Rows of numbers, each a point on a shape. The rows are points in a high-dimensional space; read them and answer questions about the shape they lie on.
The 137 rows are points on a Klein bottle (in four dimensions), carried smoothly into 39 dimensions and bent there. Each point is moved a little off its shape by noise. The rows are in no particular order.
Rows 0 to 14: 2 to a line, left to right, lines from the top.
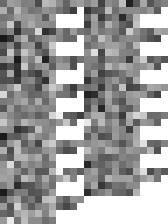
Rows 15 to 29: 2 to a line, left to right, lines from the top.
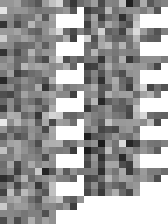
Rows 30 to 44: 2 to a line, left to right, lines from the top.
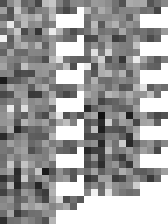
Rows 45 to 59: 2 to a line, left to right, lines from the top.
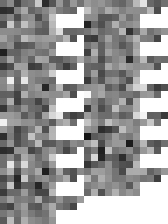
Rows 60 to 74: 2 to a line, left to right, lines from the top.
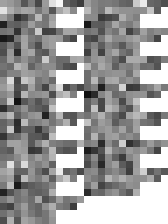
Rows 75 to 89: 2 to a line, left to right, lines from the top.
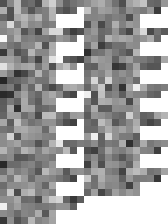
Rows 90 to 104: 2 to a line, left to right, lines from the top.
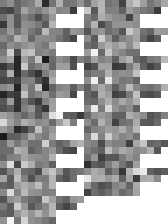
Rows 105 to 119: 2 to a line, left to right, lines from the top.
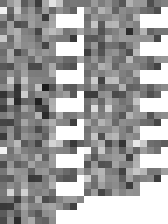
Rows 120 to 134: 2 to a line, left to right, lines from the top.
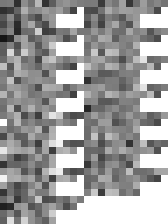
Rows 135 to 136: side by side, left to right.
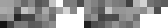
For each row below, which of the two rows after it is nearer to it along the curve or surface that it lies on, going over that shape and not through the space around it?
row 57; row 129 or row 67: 67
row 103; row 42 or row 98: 98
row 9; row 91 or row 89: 91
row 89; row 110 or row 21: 110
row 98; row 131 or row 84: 131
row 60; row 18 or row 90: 18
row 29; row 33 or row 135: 135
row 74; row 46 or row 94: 94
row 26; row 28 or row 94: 94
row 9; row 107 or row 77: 107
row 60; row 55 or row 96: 96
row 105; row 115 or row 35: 35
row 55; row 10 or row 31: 31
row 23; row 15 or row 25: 25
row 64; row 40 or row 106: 106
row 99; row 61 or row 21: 21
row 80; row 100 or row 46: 100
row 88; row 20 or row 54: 54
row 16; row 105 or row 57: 57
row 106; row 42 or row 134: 134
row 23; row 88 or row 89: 88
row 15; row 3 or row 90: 3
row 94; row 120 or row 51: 120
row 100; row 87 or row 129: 87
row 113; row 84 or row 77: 84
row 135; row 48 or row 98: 98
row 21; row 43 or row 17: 43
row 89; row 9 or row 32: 32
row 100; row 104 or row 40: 104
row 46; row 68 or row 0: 0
